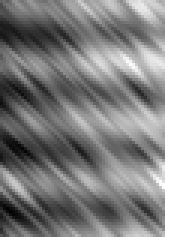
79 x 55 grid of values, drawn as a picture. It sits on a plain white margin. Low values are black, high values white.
Lone odd cells: none. Stripes: horizontal, repeating 4 times. Ninth with the lowest average: middle left. Slope: up to the right.
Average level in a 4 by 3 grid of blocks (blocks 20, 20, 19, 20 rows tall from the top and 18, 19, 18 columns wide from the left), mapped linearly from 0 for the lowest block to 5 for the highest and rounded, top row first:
035 / 135 / 024 / 124
